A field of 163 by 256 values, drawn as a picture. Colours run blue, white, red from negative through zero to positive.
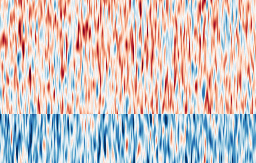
On average the colour sits 50% of the way up the scale. A horizontal seam about 70% of the way down splits the table, and the top part is higher. The histogram is bell-shaped. Streaks run downward.
